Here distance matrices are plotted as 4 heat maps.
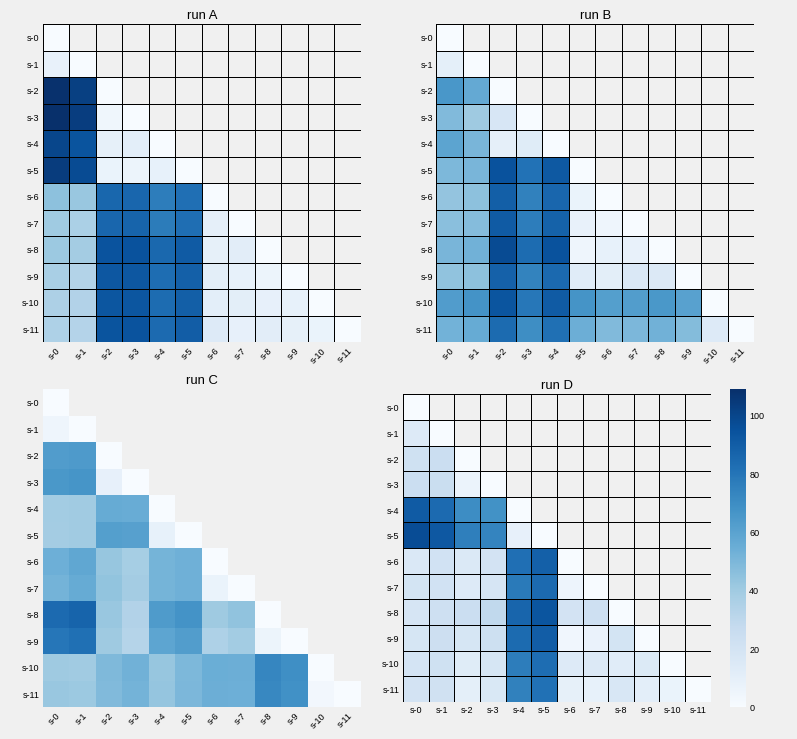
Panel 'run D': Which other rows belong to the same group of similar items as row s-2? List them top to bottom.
s-0, s-1, s-3, s-6, s-7, s-8, s-9, s-10, s-11
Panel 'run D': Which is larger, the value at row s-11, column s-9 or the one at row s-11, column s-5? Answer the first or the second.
the second
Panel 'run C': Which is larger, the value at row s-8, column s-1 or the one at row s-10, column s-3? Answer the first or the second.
the first
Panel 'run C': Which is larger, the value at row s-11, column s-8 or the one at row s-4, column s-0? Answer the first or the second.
the first
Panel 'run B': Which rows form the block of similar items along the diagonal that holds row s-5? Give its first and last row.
s-5 to s-9
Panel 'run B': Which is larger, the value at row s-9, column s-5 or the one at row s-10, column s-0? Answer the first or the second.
the second
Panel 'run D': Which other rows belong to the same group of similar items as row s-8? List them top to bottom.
s-0, s-1, s-2, s-3, s-6, s-7, s-9, s-10, s-11
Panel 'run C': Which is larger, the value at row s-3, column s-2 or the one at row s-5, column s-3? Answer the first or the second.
the second
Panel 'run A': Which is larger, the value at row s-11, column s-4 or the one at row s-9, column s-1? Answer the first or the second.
the first
